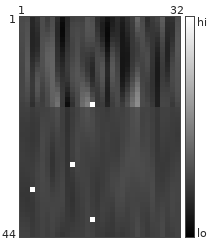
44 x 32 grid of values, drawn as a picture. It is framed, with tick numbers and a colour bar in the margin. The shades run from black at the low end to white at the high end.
Calmest part: bottom right. Histogram: skewed, a long tail of high values. Slope: none. Lone odd cells: 4, each higher than its neighbours. Seam: horizontal, 40% of the way down, the bottom part calmer. Grain: streaks running down. Mirror symmetry: none.
